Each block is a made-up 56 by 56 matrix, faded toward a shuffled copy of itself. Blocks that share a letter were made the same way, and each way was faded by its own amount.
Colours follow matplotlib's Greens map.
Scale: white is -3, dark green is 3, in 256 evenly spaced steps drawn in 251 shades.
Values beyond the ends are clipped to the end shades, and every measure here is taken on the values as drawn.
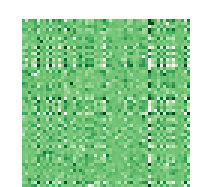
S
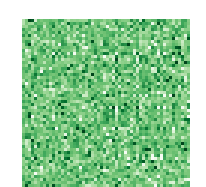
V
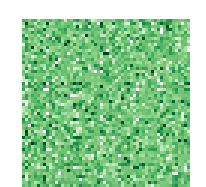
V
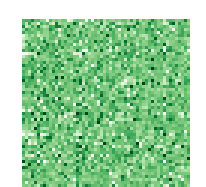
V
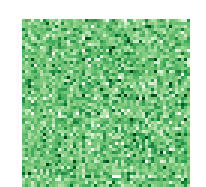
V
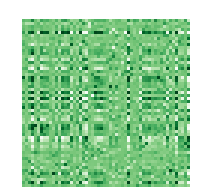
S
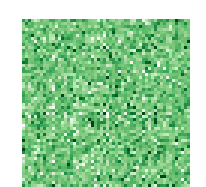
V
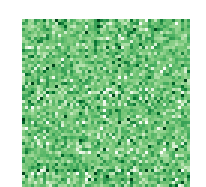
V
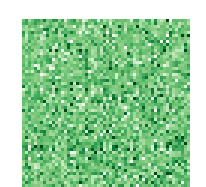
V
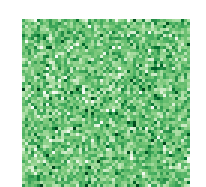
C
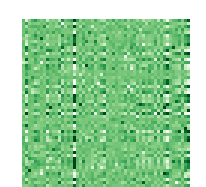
S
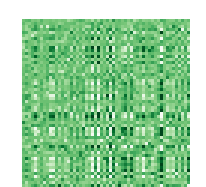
S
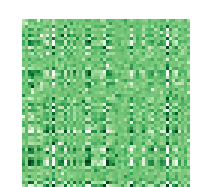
S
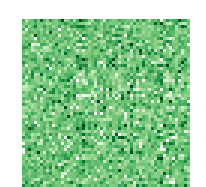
V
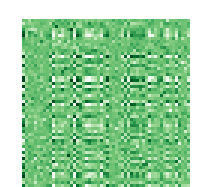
S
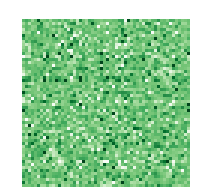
V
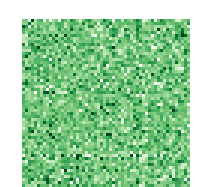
C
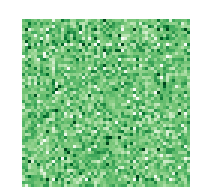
V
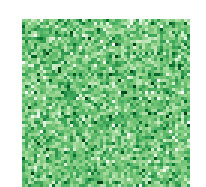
C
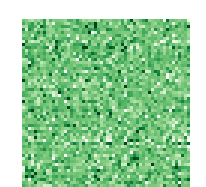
V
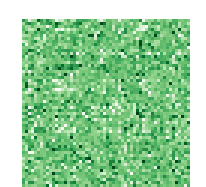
V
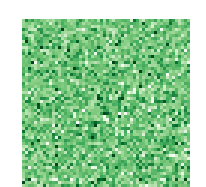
C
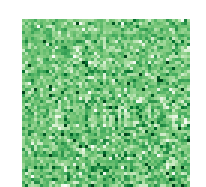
V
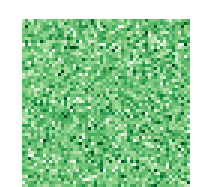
C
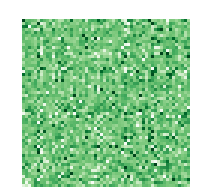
V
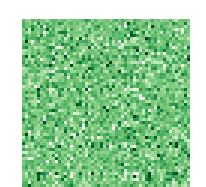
V
